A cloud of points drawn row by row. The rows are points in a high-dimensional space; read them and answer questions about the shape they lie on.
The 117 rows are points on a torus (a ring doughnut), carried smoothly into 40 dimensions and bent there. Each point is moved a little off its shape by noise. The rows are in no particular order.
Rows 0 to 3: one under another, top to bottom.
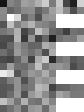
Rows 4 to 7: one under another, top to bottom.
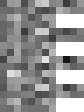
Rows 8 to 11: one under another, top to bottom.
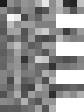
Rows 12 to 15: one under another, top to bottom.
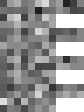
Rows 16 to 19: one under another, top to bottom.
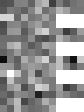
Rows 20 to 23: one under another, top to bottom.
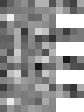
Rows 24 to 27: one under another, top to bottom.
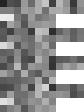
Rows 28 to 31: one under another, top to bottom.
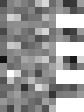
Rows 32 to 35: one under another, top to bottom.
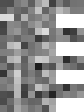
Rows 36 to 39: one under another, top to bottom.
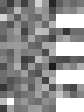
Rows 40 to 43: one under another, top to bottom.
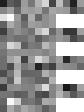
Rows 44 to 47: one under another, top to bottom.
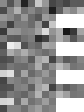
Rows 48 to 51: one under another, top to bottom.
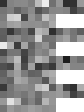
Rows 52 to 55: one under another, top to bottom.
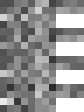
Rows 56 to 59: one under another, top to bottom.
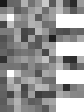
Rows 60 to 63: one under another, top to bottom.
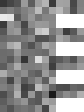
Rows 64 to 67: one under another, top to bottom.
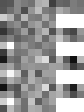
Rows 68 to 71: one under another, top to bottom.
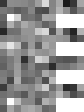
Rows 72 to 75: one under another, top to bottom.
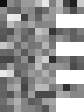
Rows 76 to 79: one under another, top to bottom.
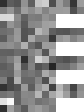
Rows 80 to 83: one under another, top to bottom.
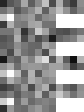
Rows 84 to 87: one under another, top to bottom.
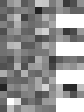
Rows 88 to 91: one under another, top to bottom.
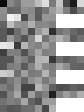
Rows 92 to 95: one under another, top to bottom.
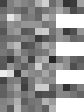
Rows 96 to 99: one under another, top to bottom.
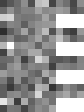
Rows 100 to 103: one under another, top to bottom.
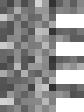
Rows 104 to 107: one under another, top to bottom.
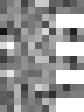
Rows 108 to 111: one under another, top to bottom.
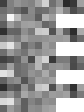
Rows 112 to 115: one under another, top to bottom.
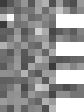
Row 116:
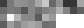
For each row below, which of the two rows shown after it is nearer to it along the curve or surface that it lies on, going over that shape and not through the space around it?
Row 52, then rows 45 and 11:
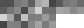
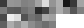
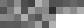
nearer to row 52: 11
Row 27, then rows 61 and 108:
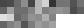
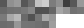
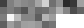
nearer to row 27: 108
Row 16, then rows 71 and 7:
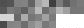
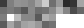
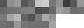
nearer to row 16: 71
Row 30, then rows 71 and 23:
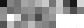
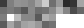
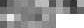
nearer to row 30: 71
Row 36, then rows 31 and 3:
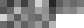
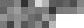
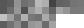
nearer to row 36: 31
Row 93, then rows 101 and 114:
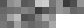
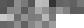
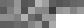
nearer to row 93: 114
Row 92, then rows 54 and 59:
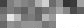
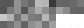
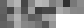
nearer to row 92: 59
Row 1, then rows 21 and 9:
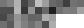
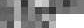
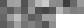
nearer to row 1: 21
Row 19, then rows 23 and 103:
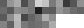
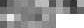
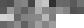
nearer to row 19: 23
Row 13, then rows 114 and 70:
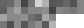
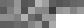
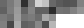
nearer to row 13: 70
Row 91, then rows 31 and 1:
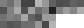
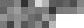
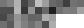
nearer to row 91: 1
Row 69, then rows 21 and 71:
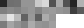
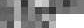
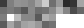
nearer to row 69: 71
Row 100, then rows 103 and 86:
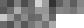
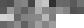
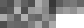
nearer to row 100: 103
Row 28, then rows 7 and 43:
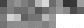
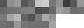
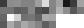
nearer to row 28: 7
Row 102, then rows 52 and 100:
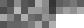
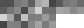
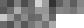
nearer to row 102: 52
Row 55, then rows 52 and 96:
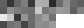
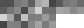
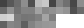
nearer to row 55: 52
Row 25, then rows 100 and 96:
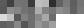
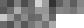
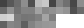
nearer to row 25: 100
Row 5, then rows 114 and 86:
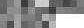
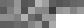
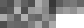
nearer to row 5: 114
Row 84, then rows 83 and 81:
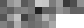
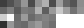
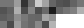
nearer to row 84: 81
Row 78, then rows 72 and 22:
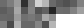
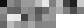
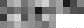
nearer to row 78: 22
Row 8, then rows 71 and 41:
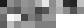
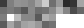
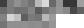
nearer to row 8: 71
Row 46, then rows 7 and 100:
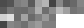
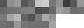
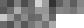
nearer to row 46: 100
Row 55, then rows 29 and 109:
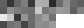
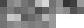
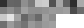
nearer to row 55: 109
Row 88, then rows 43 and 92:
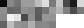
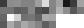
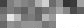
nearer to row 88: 43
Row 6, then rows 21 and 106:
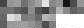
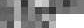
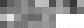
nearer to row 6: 106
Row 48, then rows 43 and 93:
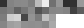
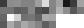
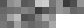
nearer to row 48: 93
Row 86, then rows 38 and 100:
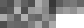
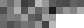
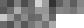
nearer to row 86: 38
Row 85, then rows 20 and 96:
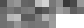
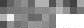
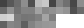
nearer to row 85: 20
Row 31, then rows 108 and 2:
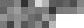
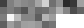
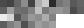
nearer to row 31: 2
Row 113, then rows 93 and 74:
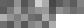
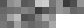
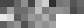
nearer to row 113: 74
